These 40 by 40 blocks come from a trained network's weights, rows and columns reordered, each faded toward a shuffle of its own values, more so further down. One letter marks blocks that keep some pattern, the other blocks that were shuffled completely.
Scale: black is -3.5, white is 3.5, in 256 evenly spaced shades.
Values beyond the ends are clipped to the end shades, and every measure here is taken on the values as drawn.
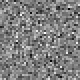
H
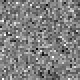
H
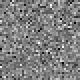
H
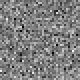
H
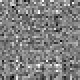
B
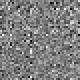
B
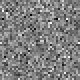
H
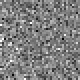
H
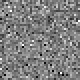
H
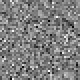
H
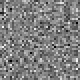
B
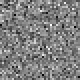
H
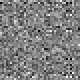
B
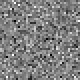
H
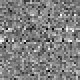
B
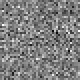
B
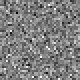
H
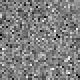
H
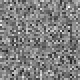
B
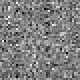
B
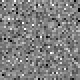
H
